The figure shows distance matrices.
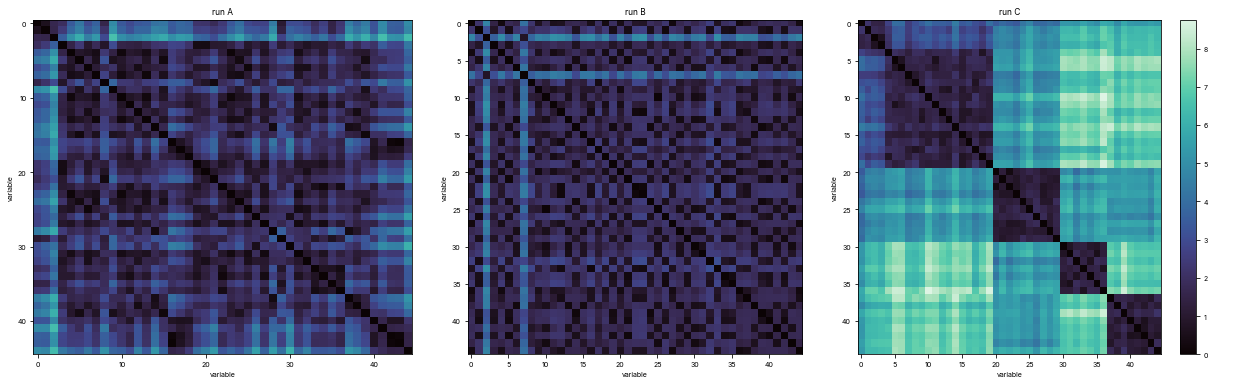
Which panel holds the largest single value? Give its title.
run C
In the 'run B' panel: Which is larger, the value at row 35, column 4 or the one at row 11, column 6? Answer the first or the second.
the first
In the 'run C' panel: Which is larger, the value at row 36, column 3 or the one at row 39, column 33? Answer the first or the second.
the second
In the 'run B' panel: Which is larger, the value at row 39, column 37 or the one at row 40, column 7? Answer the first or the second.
the second
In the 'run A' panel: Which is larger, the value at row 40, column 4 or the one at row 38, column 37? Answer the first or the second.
the first
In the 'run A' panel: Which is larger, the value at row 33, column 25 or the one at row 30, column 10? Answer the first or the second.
the second
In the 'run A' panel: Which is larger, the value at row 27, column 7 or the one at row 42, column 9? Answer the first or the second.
the second
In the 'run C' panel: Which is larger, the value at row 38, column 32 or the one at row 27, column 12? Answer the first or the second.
the first
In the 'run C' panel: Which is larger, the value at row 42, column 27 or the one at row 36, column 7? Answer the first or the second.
the second
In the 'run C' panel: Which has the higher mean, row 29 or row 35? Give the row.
35
